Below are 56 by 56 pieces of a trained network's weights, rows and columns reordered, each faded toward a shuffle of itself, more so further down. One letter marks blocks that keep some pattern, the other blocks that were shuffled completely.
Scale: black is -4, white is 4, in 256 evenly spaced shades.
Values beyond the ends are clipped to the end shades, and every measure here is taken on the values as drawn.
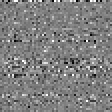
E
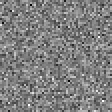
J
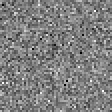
J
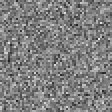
J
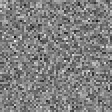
E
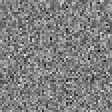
E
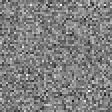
E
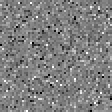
J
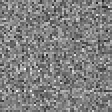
E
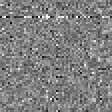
E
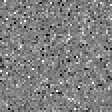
J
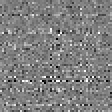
E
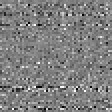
E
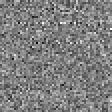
E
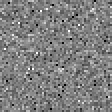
J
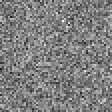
J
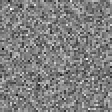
J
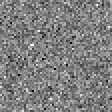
J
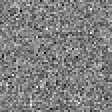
J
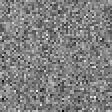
E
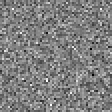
J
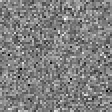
J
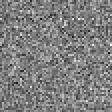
E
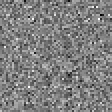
E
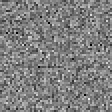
J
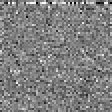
E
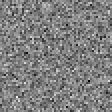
J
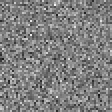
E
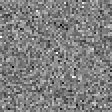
J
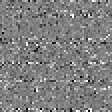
E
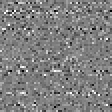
E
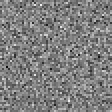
J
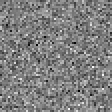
J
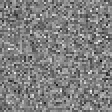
E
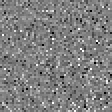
J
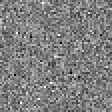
J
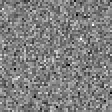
J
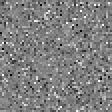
J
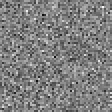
E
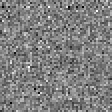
E
